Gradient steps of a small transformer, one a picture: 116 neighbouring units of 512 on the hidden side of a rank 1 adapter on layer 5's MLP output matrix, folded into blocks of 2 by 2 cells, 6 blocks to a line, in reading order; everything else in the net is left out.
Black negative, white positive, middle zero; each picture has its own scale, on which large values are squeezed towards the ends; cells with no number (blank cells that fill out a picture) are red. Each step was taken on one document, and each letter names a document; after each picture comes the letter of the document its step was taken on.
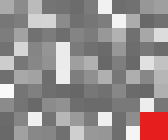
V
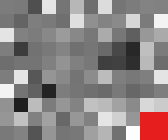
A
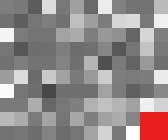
A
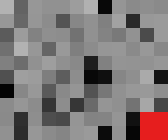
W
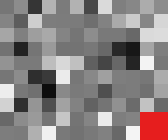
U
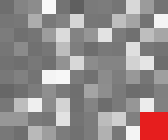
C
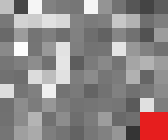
V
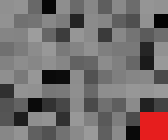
C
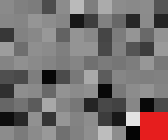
A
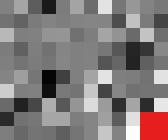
A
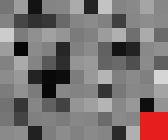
U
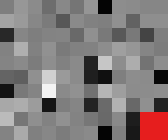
W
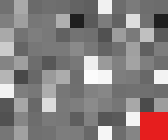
W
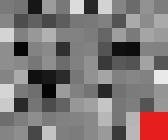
U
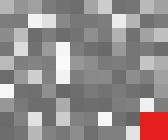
V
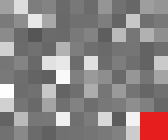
U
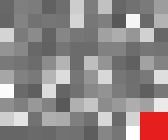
A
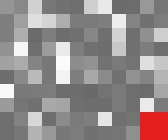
V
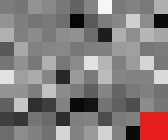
W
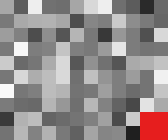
U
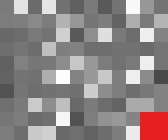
C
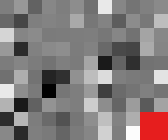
W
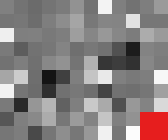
A
